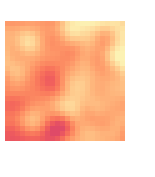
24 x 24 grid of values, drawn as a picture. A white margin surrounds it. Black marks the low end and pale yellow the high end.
The bottom right is the calmest part. On average the colour sits 80% of the way up the scale. The top right is the ninth with the highest average. The texture is blotchy. The field climbs toward the top right.
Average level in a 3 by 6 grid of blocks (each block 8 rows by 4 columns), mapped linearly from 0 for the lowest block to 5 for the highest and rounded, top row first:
332445 / 211434 / 020333
